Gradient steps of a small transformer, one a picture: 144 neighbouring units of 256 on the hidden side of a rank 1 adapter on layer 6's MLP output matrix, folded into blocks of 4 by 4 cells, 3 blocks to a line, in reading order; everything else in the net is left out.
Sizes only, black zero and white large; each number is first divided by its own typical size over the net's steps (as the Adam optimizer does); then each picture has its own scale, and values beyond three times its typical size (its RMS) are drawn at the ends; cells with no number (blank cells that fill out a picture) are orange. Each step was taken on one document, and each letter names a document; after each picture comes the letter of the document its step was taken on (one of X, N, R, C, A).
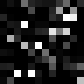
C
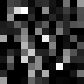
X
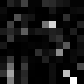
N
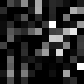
N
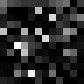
C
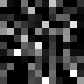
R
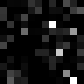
N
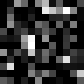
X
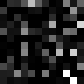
N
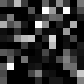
X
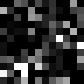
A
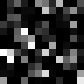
X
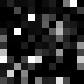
A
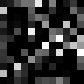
A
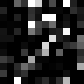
A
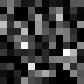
R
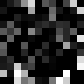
A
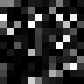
R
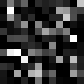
X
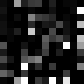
A
